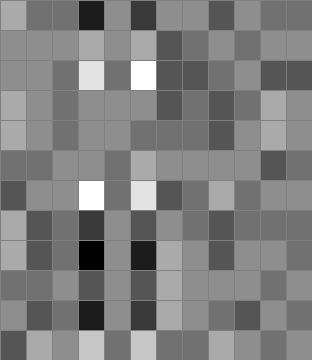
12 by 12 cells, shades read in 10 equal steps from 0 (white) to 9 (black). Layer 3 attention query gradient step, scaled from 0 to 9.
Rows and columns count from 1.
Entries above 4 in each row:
7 3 7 5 5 5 5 9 6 5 7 5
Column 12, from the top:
5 4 6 4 4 5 4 5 5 4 5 4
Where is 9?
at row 9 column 4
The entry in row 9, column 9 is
6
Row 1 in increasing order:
3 4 4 4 4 5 5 5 5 6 7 8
